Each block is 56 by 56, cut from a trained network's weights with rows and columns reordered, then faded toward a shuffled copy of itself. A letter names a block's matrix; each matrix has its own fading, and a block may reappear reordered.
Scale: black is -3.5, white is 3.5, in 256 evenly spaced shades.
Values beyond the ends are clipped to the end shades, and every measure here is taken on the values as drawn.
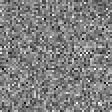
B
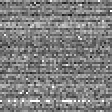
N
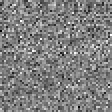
B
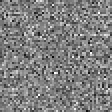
B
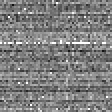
N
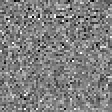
B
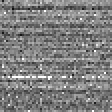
N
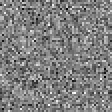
B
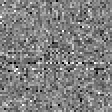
B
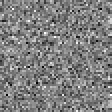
B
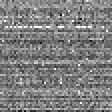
N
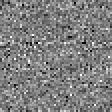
B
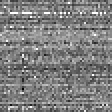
N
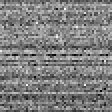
N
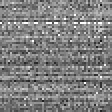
N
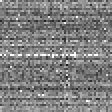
N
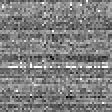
N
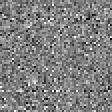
B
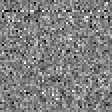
B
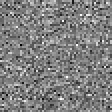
B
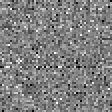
B
